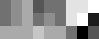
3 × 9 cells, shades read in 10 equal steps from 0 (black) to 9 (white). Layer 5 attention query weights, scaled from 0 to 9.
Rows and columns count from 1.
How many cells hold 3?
2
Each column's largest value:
6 6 6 7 6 6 8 9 9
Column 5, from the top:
4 5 6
